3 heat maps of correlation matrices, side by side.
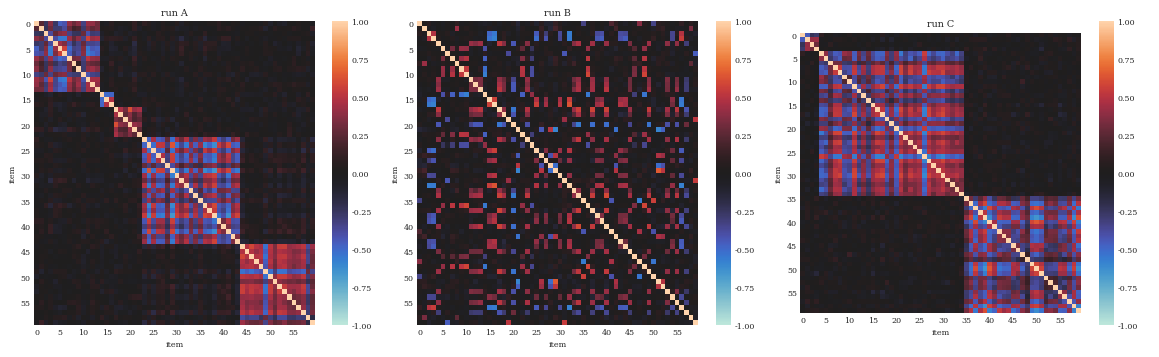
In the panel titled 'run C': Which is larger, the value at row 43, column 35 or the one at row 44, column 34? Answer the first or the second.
the first
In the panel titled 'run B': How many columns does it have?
60
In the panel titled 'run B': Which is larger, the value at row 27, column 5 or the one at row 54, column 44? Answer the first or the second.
the second
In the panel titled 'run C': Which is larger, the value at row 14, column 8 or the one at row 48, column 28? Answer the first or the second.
the second
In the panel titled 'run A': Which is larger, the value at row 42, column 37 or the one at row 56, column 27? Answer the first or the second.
the first
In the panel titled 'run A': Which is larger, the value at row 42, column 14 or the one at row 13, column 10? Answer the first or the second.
the first
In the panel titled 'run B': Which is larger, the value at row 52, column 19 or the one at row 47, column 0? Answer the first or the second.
the second
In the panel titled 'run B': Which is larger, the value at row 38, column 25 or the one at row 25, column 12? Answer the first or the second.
the first
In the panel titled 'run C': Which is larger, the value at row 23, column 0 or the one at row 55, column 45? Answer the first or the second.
the second
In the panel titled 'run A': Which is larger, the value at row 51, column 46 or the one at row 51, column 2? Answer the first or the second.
the first
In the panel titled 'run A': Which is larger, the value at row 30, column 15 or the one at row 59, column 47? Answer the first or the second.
the second
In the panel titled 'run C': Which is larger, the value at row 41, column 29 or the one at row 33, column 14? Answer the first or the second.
the first
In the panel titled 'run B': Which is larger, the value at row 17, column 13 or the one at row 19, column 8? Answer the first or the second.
the first
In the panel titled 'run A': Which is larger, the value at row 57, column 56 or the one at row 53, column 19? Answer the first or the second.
the first
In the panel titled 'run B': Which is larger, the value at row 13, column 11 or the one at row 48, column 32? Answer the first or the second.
the first
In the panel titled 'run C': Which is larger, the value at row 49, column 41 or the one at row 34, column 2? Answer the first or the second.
the first
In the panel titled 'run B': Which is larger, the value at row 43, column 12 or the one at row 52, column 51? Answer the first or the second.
the second
